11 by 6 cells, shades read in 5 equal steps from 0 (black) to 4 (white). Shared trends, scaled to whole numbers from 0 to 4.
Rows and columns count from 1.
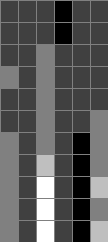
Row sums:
5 5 7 8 7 8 8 9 11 10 11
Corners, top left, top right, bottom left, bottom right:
1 1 2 3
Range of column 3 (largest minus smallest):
3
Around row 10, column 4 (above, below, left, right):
1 1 4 0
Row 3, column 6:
1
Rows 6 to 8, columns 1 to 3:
1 1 2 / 2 1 2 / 2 1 3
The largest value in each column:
2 1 4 1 1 3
